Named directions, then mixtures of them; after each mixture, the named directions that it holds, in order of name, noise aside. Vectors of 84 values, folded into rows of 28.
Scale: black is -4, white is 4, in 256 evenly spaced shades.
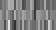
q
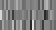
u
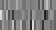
u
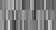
q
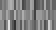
q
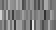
q, u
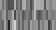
q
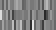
u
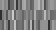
q, u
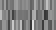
q, u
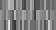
q
